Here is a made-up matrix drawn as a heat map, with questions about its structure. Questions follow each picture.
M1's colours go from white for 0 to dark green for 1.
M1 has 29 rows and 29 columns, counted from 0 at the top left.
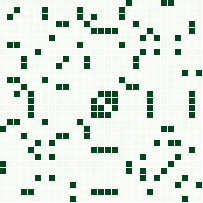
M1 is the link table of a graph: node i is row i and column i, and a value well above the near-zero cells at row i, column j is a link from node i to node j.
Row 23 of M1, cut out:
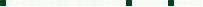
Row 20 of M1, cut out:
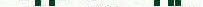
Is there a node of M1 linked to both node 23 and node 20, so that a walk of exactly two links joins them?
yes
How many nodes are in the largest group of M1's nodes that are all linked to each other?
7
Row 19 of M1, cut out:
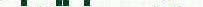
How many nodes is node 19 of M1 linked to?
4
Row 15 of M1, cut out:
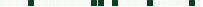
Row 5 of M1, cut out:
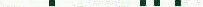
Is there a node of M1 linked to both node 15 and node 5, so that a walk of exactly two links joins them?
no
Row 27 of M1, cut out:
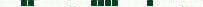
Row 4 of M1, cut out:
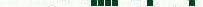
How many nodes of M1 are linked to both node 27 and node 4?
5
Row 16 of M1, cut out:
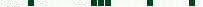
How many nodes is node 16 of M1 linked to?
6
